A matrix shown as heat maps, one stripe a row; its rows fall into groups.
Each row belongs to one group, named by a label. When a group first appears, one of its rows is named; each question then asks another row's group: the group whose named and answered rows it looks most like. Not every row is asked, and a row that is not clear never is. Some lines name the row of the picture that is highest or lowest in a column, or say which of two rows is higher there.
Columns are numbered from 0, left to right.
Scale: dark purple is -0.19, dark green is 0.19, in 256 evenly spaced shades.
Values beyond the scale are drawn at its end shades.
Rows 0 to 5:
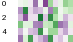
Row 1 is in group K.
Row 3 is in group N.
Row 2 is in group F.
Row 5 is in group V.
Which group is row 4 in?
F
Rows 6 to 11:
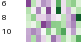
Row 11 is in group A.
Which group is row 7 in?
N
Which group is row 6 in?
V
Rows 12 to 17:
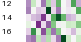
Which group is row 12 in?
V
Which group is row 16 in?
V
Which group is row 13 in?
A
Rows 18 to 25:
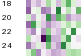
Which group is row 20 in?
F
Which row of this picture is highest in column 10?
19
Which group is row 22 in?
A
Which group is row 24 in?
A
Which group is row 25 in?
K
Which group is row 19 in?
V
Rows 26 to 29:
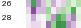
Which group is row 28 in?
F
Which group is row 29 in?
N
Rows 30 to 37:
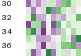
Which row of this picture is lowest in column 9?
35
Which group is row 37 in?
F
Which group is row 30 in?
A
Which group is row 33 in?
V
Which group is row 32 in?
K
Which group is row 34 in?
K
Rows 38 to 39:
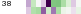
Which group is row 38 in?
N
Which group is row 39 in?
V
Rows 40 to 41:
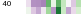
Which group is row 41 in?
F
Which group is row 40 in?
F
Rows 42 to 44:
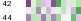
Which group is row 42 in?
V
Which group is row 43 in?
N
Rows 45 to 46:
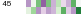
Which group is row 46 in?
N
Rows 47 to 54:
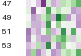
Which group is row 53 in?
A
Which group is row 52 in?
N
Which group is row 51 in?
A
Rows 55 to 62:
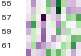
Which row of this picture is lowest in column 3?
57
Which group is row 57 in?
K
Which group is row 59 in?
V
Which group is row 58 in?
K
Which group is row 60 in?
K
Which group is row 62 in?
F
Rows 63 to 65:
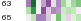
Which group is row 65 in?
N
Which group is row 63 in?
K
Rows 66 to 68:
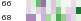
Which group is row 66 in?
V
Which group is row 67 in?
N
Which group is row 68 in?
F
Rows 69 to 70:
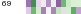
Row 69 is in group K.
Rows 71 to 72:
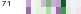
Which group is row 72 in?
A
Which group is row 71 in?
A
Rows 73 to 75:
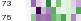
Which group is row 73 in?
F
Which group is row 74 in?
N
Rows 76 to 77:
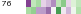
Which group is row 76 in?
V
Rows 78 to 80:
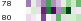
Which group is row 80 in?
V
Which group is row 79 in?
A
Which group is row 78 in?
A
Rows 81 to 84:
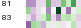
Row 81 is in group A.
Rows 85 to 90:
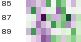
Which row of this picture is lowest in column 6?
86
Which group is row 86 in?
K
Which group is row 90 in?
N
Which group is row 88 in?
N
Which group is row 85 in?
F
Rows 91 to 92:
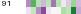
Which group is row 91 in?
V
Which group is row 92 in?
K
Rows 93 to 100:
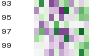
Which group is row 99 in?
K
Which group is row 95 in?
K
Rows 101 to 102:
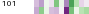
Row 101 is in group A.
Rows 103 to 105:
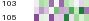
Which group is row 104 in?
A
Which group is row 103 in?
V
